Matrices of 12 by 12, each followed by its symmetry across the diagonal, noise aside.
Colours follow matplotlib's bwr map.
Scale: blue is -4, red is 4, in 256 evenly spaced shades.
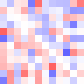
antisymmetric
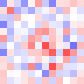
symmetric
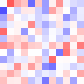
antisymmetric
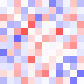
symmetric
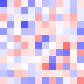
symmetric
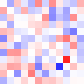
antisymmetric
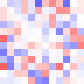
antisymmetric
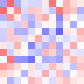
symmetric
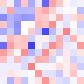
symmetric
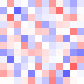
antisymmetric
